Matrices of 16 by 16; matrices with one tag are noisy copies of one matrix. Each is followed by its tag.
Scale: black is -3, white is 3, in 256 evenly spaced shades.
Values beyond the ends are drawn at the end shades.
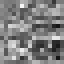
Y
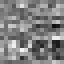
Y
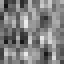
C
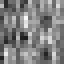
C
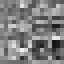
Y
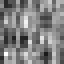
C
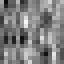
C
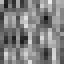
C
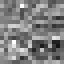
Y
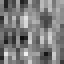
C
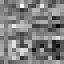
Y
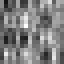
C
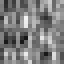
C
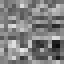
Y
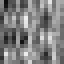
C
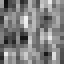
C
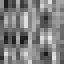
C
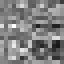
Y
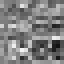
Y
